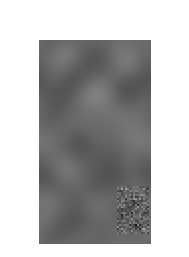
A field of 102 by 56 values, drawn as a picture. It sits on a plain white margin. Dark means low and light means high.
Average level on the scale: 40%. Slope: none. Histogram: heavy tails on both sides. Odd patch: rougher, in the bottom right. Roughest part: bottom right.
